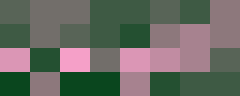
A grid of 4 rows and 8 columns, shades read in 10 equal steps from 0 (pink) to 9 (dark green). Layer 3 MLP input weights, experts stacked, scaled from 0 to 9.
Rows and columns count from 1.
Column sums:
23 22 20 28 19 20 20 21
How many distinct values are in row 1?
4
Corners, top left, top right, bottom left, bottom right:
6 4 9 7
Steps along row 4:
down up same down up down same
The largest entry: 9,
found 3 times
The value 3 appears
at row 2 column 7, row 3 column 7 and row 4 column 5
